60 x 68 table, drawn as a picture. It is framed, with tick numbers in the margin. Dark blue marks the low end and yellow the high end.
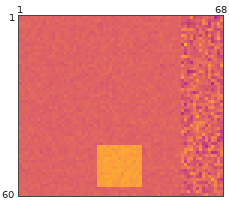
Overall the values sit about 60% of the way up the scale. A vertical seam about 80% of the way across splits the table, and the left part is calmer. An odd patch, higher than its surroundings, sits in the bottom middle. The values are skewed, with a long tail toward high values.
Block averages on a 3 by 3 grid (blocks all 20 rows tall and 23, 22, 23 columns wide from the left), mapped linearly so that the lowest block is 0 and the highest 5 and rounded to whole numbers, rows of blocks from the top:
000 | 000 | 050
